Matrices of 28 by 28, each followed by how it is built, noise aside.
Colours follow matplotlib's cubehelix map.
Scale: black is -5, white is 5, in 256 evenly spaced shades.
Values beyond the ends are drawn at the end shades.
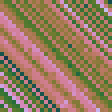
Toeplitz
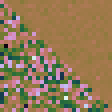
lower triangular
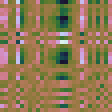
low rank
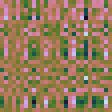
low rank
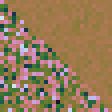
lower triangular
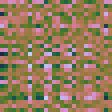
low rank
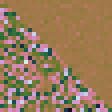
lower triangular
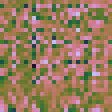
low rank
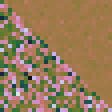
lower triangular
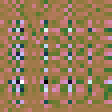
low rank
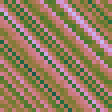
Toeplitz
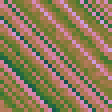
Toeplitz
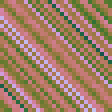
Toeplitz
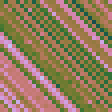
Toeplitz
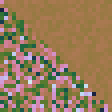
lower triangular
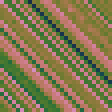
Toeplitz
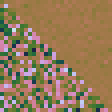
lower triangular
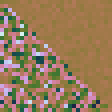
lower triangular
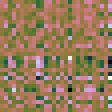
low rank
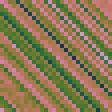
Toeplitz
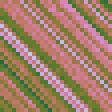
Toeplitz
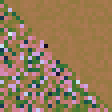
lower triangular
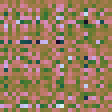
low rank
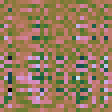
low rank
